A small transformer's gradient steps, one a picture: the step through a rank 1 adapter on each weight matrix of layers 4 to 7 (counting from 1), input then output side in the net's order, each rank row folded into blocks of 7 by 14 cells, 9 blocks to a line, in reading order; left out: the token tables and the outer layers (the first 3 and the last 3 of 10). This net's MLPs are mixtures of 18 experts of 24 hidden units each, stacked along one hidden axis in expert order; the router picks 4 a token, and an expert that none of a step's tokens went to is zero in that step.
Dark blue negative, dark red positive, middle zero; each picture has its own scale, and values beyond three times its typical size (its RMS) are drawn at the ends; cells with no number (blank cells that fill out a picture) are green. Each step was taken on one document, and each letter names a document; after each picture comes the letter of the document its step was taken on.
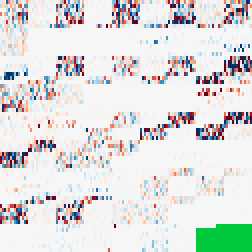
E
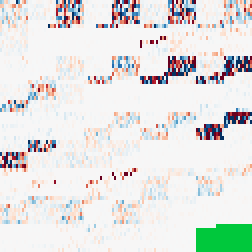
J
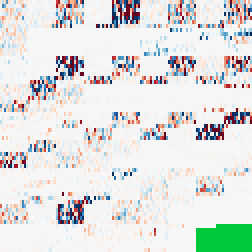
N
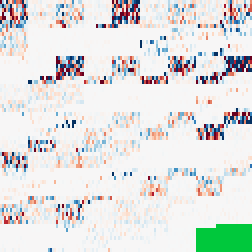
J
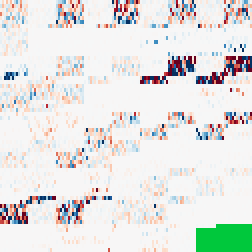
E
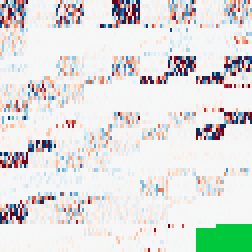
N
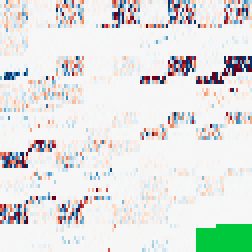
E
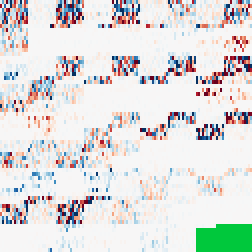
E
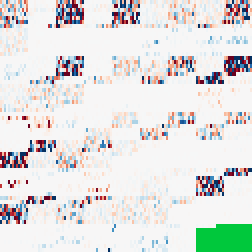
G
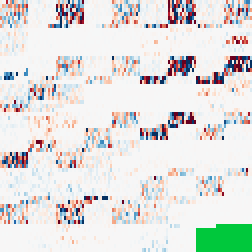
E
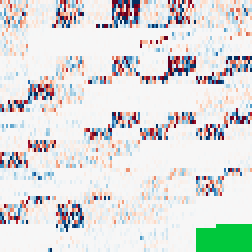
J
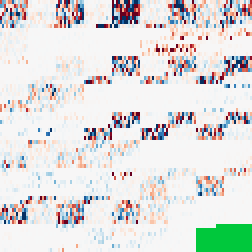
J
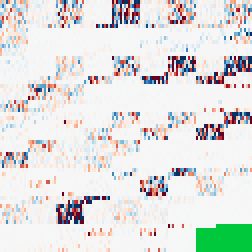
N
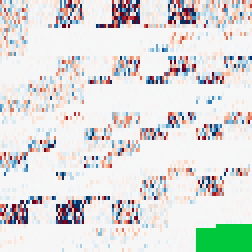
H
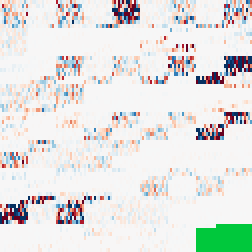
N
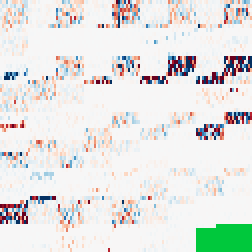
E
